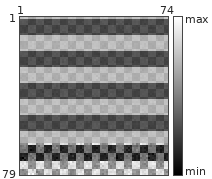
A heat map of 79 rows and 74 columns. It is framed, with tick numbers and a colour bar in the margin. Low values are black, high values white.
Slope: none. Seam: horizontal, 80% of the way down, the top part calmer. Stripes: horizontal, repeating 5 times.
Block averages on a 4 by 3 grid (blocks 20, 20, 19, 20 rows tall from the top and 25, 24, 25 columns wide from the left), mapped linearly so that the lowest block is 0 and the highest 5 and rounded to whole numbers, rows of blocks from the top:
111 / 000 / 333 / 555
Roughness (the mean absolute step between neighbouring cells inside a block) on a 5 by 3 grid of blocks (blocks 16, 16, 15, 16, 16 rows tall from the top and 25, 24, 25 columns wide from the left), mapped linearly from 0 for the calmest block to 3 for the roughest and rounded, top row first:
0 0 0 / 0 0 0 / 0 0 0 / 0 0 0 / 3 3 3
